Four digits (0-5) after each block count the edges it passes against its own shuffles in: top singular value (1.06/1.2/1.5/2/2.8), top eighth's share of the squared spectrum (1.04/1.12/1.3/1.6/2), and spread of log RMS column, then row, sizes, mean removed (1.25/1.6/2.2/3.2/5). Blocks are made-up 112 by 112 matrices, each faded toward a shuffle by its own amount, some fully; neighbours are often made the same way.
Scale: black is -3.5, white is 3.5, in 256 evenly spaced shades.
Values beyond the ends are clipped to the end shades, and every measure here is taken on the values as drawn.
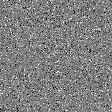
3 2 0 0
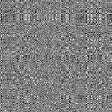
5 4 3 3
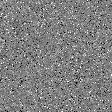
3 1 0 0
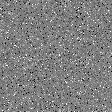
0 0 0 0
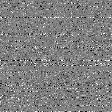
3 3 0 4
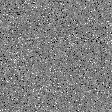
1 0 0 1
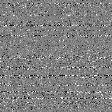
3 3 0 4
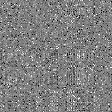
4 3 2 1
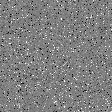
0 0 0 0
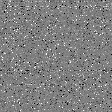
3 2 0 1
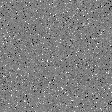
0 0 0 0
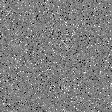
3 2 0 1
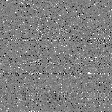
4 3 1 2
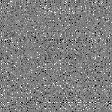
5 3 2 2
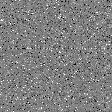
3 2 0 0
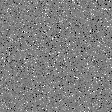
0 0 0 0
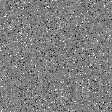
3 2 0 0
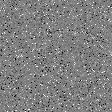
2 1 0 0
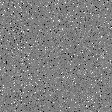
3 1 0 0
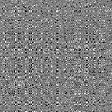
5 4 3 3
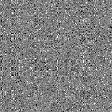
4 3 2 2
